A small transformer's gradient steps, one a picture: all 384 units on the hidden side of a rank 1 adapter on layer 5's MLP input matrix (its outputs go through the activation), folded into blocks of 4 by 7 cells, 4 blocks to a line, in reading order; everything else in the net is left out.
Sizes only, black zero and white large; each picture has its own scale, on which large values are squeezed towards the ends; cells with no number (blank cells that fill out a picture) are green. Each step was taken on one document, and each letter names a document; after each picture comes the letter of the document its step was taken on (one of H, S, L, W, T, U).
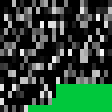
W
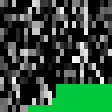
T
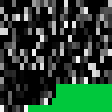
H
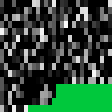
H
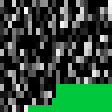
H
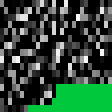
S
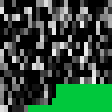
H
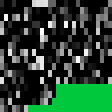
H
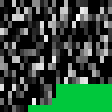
S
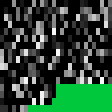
W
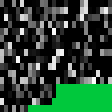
W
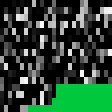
W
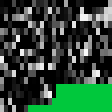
S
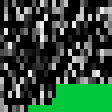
W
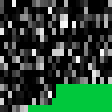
H
